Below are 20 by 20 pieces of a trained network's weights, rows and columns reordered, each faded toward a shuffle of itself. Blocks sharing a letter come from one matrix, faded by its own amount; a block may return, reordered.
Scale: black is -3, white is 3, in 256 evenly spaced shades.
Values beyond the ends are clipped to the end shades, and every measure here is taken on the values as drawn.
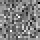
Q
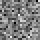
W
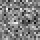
W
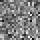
W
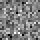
Q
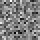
W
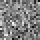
W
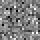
Q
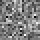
W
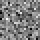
Q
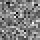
W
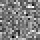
W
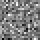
Q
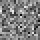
W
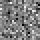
Q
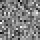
W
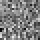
W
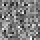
Q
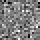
Q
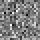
W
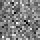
Q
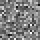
W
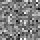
W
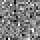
Q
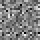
W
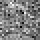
Q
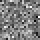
Q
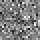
Q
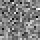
Q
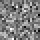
W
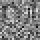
W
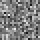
Q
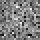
Q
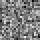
Q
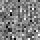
Q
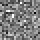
W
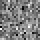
Q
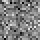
Q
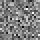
W
